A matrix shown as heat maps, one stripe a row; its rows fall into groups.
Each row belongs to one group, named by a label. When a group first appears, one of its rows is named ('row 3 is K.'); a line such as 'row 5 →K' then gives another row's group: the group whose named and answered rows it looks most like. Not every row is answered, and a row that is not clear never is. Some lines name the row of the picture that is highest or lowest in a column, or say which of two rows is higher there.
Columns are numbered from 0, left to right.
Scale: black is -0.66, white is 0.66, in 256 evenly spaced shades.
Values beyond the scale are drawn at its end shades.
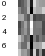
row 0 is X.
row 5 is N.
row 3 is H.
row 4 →H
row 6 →X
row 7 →N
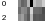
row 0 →X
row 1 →H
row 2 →H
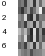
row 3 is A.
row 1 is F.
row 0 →A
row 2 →N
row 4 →N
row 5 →N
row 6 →A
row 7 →X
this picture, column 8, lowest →4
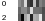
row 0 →N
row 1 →H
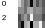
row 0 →N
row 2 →H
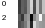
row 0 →A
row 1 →A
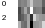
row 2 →X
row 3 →X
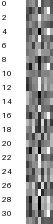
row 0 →H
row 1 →F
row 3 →H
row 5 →H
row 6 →A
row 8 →N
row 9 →F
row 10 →X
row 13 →N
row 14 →X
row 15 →H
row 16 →F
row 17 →N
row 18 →N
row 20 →X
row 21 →F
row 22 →H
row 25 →A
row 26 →N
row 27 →H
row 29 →F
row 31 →H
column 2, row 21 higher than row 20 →Yes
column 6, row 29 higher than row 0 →Yes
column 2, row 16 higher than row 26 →No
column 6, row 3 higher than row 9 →No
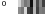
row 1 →N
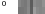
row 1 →X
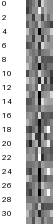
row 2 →A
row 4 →X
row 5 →A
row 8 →H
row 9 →N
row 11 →N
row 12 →H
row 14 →X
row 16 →H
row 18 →F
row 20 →F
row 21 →H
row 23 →X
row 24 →F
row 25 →N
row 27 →F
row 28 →X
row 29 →H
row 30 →X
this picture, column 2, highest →19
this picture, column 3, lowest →19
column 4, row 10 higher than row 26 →Yes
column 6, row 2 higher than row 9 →Yes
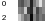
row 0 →F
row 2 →N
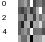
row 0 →H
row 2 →A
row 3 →F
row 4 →H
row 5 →X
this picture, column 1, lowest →3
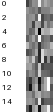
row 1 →X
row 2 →H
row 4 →X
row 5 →H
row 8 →N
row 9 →H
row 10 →H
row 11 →F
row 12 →F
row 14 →H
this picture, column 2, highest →8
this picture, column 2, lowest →3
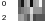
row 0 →F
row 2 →H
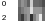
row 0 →H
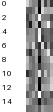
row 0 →N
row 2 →H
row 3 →F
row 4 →H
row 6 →N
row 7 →F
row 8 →X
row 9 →X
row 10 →A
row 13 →H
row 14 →N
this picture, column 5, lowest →5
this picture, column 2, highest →6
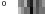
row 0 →N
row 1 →N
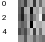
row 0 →A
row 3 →X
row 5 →A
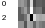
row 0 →H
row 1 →H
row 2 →X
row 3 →A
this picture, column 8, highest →2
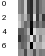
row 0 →N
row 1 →N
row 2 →N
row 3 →N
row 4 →X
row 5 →A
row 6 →X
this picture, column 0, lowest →5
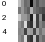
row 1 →H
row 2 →N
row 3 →N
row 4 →A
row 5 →N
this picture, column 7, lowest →1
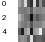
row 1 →X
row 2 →N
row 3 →X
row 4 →F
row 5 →H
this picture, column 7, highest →4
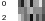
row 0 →F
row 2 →N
